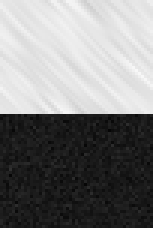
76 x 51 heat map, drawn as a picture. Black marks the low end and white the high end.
The table splits into 2 rows of 1 panel. Panel 1,1: very high, slanting down to the right, faint in contrast. Panel 2,1: very low, fine-grained, faint in contrast.
